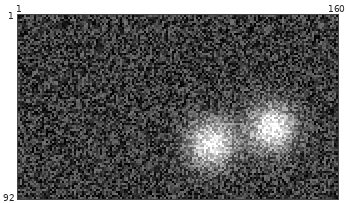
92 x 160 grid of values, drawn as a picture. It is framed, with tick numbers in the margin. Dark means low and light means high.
There are no regular stripes. Most values sit low, with a long tail of high ones. The halves do not mirror each other. The middle right is the ninth with the highest average. No single row or column stands out from its neighbours. Overall the values sit about 30% of the way up the scale. Two bumps rise from the field.
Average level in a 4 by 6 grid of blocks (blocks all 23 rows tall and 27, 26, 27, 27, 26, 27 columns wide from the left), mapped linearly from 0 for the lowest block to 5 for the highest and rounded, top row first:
0 0 0 0 0 0
0 0 0 0 1 0
0 0 0 4 5 1
0 0 0 2 1 0
